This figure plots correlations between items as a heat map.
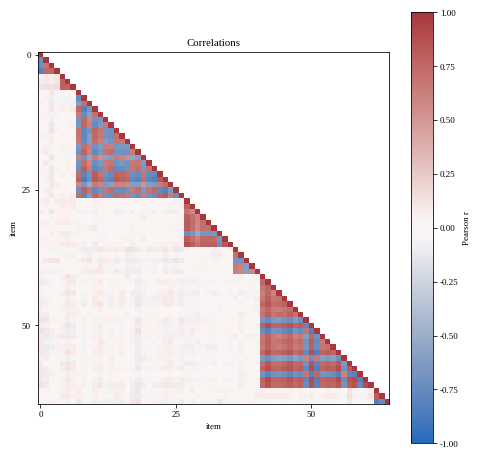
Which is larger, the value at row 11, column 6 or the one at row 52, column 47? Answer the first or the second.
the second
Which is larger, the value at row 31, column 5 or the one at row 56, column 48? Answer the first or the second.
the first
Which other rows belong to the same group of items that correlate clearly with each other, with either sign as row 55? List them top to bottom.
41, 42, 43, 44, 45, 46, 47, 48, 49, 50, 51, 52, 53, 54, 56, 57, 58, 59, 60, 61
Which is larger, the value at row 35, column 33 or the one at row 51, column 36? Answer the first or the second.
the second
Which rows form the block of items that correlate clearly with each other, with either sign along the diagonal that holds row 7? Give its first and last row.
7 to 26
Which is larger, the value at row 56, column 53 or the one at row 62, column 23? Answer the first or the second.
the second
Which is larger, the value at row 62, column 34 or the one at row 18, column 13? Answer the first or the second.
the second
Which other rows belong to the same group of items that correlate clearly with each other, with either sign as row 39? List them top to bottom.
36, 37, 38, 40
